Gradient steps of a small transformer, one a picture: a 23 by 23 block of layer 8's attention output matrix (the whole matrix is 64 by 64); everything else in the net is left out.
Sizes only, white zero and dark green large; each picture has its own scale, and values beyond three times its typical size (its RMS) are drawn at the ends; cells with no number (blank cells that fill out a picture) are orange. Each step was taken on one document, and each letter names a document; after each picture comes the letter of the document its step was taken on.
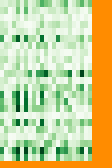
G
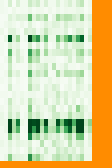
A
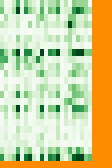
G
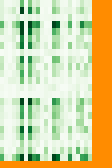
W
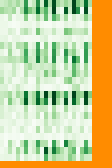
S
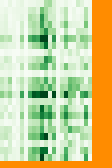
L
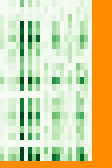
W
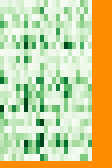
G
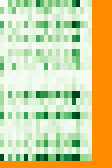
S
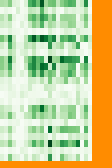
L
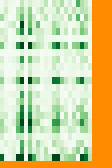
W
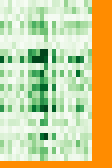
L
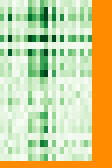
L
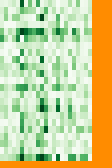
G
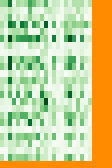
L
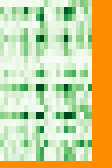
G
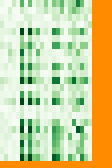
W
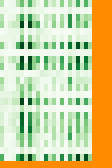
W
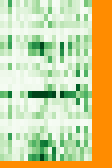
L
